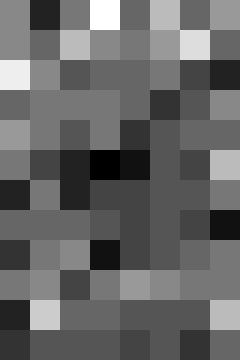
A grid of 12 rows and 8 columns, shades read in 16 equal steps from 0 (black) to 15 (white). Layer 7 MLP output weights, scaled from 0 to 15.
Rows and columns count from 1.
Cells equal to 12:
1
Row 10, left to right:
7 8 4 7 9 8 7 7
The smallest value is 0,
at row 6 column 4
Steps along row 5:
down down up down up up same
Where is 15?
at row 1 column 4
